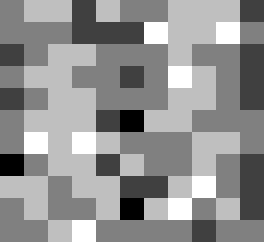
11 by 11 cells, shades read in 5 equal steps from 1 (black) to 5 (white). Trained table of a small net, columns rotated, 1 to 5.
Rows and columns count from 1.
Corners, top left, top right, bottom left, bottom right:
3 2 3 3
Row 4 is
3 4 4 3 3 2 3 5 4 3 2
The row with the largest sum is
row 7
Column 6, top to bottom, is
3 2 3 2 3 1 3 4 2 1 3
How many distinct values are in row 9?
4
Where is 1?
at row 6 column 6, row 8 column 1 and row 10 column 6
